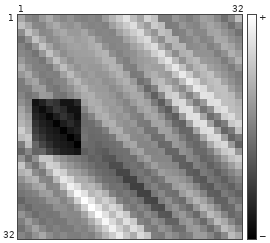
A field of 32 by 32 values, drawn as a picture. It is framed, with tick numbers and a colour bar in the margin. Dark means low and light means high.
In the middle left lies a patch that is lower than the rest. The grain runs diagonally down to the right. The ninth with the lowest average is the middle left.
